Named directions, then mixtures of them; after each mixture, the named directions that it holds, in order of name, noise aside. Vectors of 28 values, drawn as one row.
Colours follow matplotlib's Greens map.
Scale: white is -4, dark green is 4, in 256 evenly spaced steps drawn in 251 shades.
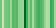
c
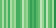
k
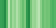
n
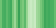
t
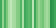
c, k, n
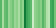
c, n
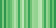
k, n, t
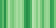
c, n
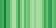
k, n, t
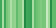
c, k, n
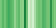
c, t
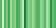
c, k, t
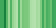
n, t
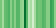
c, t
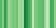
c, n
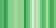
c, n, t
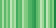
k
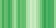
t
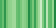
k, n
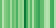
c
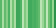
k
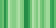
c, n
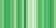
c, t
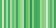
c, k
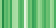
c
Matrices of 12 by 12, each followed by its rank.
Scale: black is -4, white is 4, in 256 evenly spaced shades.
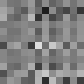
two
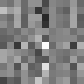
two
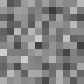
full rank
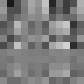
two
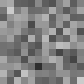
full rank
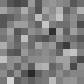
full rank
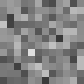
full rank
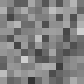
full rank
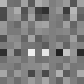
two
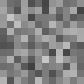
full rank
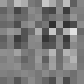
two
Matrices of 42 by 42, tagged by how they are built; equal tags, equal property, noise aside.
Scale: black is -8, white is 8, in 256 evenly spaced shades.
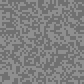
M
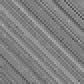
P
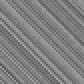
P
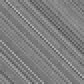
P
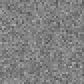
M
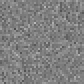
M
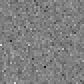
M
